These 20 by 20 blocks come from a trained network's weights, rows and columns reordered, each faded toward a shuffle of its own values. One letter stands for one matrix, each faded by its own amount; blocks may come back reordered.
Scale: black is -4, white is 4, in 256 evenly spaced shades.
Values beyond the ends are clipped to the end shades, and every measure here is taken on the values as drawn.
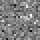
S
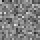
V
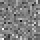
S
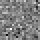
S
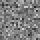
V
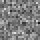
V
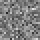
V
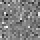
S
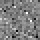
S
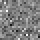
S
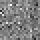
S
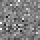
S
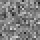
V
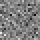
S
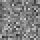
V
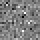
S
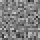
V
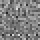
V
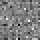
S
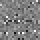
S
